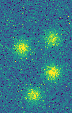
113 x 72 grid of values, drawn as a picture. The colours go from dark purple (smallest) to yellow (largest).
No overall slope runs across the table. There are no regular stripes. The halves do not mirror each other. No row or column stands out. There are four bumps.
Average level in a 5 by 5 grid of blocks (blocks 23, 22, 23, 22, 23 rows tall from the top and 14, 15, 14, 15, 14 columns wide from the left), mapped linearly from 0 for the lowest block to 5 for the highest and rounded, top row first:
0 0 0 0 0
0 2 1 4 1
1 4 1 2 1
0 0 1 5 1
0 1 4 1 0
